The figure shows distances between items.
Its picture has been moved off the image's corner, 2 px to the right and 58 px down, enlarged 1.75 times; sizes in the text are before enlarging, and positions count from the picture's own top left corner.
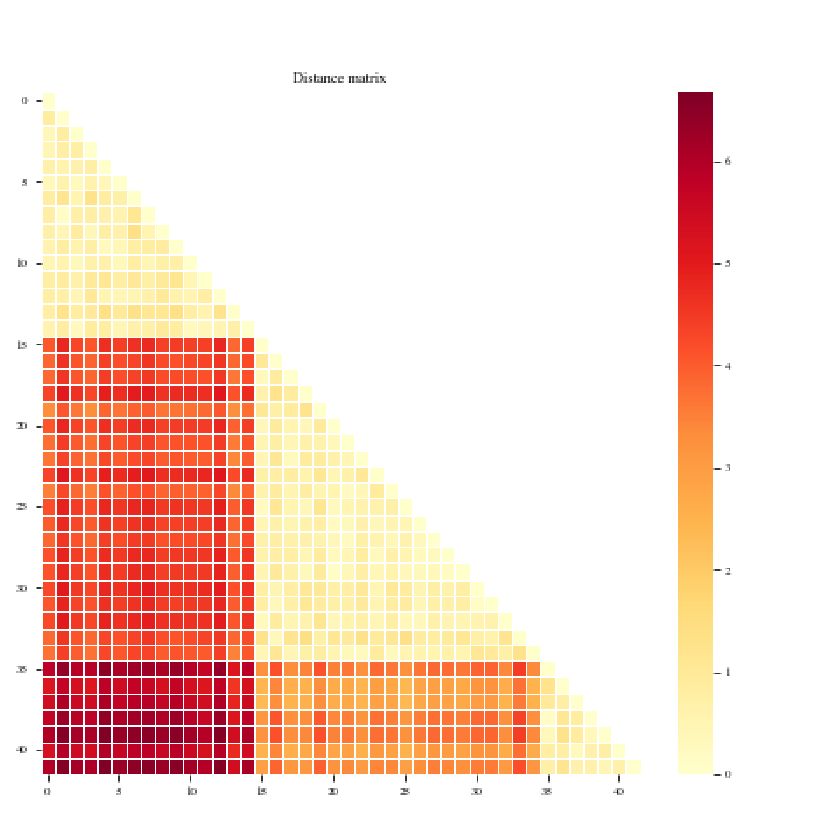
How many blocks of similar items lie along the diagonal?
3
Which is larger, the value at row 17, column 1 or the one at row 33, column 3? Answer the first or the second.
the first
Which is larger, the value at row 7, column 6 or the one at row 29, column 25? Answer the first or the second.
the first
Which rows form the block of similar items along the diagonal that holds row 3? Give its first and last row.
0 to 14
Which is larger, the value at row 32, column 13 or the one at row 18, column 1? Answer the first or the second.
the second
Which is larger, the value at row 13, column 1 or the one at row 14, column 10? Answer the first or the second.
the first
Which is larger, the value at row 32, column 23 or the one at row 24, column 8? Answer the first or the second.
the second
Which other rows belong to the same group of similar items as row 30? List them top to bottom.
15, 16, 17, 18, 19, 20, 21, 22, 23, 24, 25, 26, 27, 28, 29, 31, 32, 33, 34
